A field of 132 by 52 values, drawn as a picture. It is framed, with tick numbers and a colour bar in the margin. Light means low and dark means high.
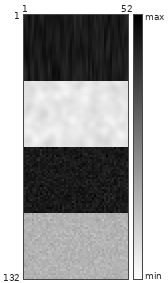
The table splits into 4 rows of 1 panel. Panel 1,1: very high, streaked downward, faint in contrast. Panel 2,1: very low, blotchy, faint in contrast. Panel 3,1: very high, fine-grained, faint in contrast. Panel 4,1: low, fine-grained, faint in contrast.
